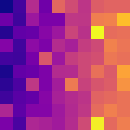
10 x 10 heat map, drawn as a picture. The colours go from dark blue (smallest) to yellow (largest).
Slope: up to the right. Average level on the scale: 40%. Calmest part: bottom middle.
